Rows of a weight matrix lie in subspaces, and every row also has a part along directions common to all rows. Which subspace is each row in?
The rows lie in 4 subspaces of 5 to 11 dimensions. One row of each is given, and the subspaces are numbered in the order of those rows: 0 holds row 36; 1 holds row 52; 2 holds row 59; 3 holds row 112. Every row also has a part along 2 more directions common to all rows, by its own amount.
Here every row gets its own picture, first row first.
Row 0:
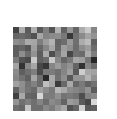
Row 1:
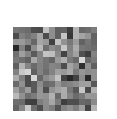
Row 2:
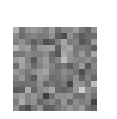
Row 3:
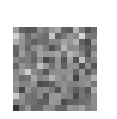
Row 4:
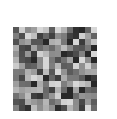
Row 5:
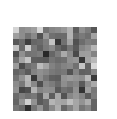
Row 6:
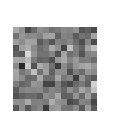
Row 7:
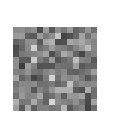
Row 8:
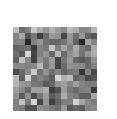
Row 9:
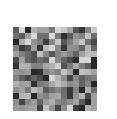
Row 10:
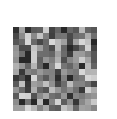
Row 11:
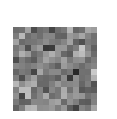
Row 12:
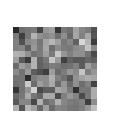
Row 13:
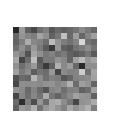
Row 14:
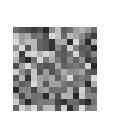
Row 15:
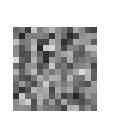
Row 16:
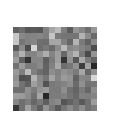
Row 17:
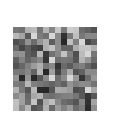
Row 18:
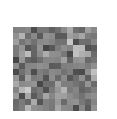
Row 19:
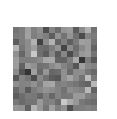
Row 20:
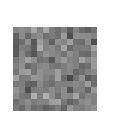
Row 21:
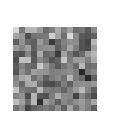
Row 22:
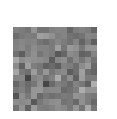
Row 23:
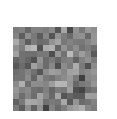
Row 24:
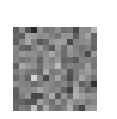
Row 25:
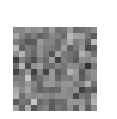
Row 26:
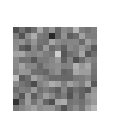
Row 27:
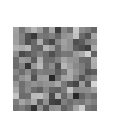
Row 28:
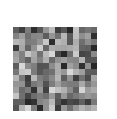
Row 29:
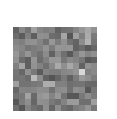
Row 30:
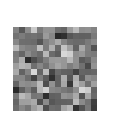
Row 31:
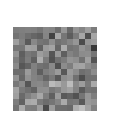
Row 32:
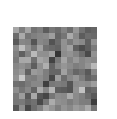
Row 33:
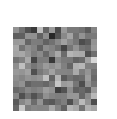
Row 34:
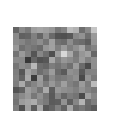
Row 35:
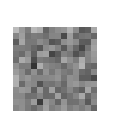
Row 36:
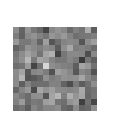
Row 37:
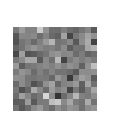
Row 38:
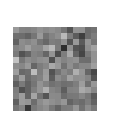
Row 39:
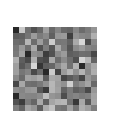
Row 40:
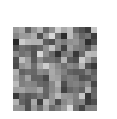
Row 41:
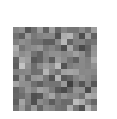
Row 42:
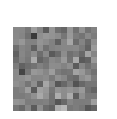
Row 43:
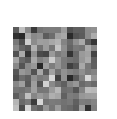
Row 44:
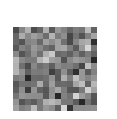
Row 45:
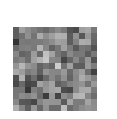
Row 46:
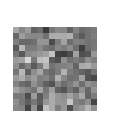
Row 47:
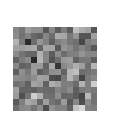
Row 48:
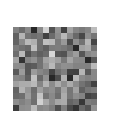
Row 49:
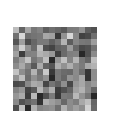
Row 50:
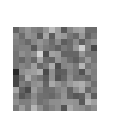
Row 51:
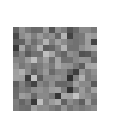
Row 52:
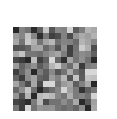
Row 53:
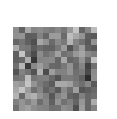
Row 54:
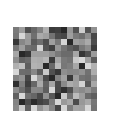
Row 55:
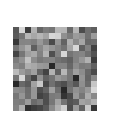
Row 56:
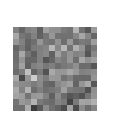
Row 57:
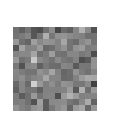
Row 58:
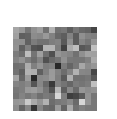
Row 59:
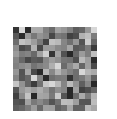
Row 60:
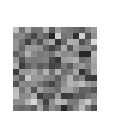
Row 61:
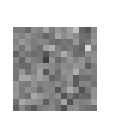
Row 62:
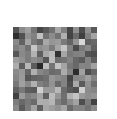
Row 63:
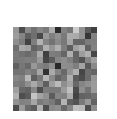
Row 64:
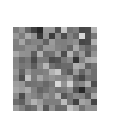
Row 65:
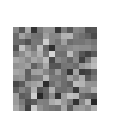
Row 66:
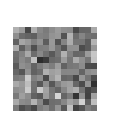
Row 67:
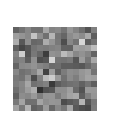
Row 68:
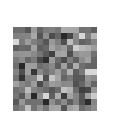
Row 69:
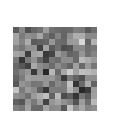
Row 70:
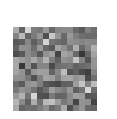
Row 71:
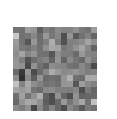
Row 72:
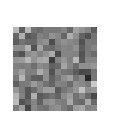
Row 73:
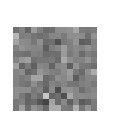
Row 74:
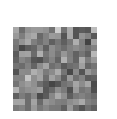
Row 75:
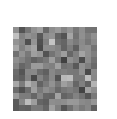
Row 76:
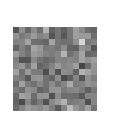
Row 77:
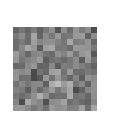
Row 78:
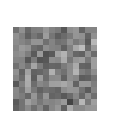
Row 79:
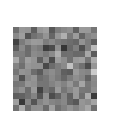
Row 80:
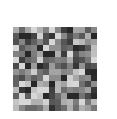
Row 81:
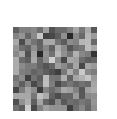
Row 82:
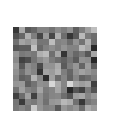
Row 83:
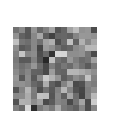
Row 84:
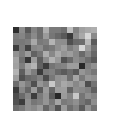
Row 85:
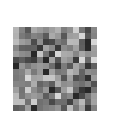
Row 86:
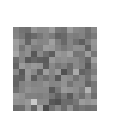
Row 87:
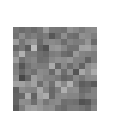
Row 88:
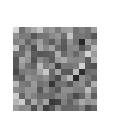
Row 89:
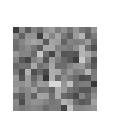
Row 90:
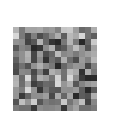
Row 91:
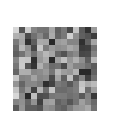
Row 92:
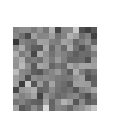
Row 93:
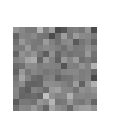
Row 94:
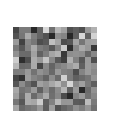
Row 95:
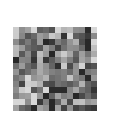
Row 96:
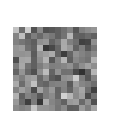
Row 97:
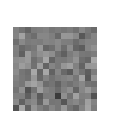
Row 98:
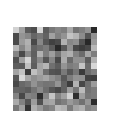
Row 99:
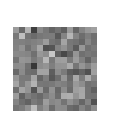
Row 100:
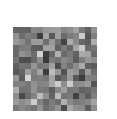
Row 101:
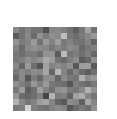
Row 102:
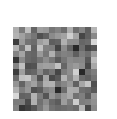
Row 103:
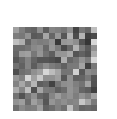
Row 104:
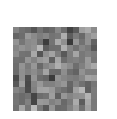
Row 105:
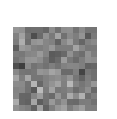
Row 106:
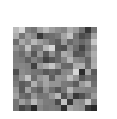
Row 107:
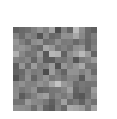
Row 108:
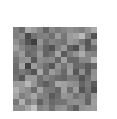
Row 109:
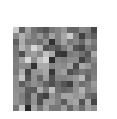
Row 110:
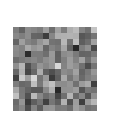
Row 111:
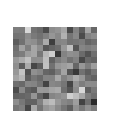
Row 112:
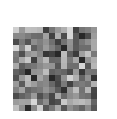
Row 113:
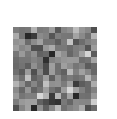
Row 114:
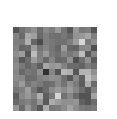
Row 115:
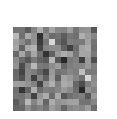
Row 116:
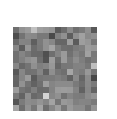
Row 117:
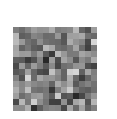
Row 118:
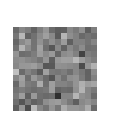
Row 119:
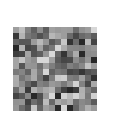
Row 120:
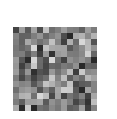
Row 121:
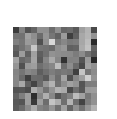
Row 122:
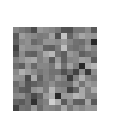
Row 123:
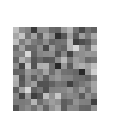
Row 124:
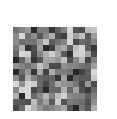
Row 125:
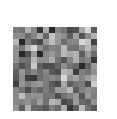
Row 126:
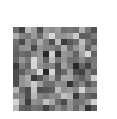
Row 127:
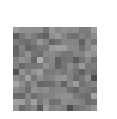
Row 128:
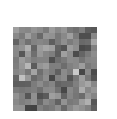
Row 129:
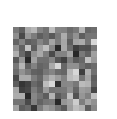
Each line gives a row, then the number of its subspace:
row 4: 2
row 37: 3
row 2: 0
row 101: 0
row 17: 2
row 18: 1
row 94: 2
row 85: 3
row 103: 2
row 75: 3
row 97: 0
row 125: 2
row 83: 2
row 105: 2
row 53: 1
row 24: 2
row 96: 1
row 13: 0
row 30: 0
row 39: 0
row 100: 2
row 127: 0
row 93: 3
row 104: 2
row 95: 3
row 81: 2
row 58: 1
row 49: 0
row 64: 2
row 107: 2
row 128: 1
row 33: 2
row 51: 3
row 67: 2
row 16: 3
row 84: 0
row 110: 1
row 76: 0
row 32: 0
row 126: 2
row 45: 1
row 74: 2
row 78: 0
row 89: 2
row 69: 0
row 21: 2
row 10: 0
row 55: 1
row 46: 0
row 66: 2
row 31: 2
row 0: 2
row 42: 2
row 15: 1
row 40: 2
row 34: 0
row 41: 2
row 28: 3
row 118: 0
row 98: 3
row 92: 2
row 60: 2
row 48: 1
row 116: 3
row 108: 1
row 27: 2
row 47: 2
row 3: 3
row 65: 2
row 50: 2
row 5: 3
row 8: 0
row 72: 2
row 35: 2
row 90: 0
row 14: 3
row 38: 1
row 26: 2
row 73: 1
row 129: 1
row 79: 0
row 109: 0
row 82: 2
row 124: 1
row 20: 3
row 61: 1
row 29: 2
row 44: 2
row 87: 1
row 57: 2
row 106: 1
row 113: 2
